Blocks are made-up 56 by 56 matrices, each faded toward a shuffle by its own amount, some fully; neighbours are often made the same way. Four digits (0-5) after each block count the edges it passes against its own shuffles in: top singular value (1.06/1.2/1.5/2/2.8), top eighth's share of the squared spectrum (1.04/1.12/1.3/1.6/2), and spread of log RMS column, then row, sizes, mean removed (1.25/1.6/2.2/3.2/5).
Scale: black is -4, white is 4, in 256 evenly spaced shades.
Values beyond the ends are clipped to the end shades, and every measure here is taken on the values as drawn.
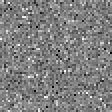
0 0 0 0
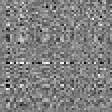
4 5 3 3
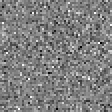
2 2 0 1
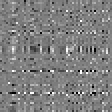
4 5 3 3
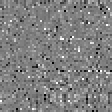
3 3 0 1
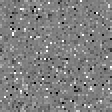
1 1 0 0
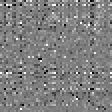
4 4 2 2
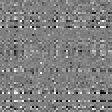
4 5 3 3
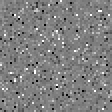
0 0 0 0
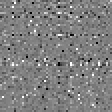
4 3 1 2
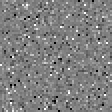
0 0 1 0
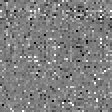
3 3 1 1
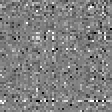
4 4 2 2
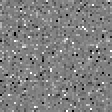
1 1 0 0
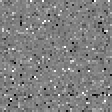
2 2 0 1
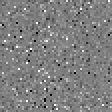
2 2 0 0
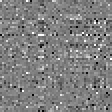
4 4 2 2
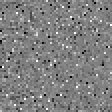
0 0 0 0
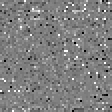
2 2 0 1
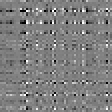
5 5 3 4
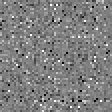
3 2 1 1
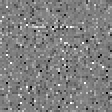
2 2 1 0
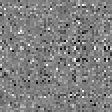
4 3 2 2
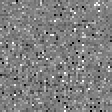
2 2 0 0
